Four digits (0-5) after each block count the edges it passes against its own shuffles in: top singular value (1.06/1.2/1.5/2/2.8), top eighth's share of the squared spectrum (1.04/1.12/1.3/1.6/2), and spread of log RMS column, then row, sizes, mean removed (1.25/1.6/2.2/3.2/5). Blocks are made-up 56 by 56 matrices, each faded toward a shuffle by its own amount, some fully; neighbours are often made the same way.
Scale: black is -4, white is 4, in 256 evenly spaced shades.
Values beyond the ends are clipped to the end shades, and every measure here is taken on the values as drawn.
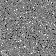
0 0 0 0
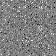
2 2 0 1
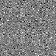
3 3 0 1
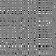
5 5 3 3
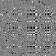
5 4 2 3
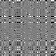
5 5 3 3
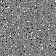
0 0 0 0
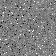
0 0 0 0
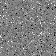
0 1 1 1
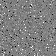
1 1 0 0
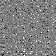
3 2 1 0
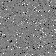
0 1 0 0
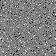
1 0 0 0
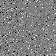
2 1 0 1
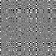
5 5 3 3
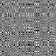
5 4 3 3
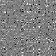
4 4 2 2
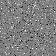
0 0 0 0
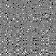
4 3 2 2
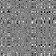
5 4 3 3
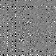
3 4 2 2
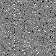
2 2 1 0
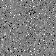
1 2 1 0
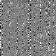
2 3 3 0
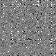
2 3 2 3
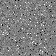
0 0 0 0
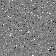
0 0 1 0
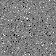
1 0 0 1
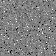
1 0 0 0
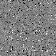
1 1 1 1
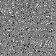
1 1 1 1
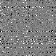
2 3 2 3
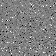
1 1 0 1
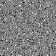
3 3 1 1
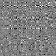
4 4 1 3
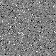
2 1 0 0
